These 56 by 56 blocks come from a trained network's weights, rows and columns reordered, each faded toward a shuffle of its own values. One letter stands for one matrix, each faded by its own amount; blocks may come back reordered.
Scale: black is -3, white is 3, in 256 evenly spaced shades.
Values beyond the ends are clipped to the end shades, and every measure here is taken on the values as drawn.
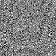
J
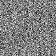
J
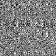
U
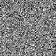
J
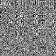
U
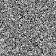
J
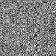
U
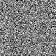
J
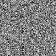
J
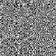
U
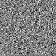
J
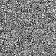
J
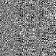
U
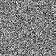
J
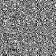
U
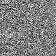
J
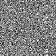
J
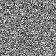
J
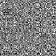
U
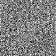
J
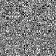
U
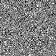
J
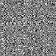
U
